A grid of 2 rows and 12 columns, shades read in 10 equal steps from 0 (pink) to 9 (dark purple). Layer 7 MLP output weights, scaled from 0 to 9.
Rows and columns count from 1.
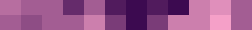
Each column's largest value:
4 5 4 7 4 8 9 8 9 2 1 4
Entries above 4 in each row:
5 4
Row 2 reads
4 5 4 4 2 6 9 6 2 2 0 4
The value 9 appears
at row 1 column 7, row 1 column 9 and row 2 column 7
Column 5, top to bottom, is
4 2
